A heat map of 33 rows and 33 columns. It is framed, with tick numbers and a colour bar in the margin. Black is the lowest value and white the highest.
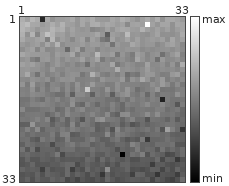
Odd rows or columns: none. Average level on the scale: 50%. Slope: up to the top.
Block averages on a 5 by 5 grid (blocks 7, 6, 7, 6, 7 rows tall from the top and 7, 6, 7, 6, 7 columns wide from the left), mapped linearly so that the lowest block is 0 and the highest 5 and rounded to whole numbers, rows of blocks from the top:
5 5 4 5 5 / 4 4 4 4 4 / 3 3 3 3 2 / 2 2 2 1 1 / 0 0 0 0 0
